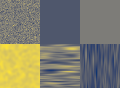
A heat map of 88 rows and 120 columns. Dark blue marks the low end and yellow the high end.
The table splits into 2 rows of 3 panels. Panel 1,1: middling, fine-grained. Panel 1,2: low, flat. Panel 1,3: middling, flat. Panel 2,1: very high, blotchy, faint in contrast. Panel 2,2: middling, streaked across, strong in contrast. Panel 2,3: low, streaked downward.
